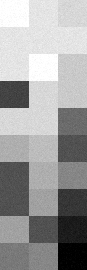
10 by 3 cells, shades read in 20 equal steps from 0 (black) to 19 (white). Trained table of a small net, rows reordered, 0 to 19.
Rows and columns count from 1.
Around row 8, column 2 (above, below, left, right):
13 6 6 4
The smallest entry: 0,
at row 10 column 3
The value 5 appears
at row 4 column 1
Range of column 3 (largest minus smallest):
17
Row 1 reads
19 17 16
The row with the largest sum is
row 1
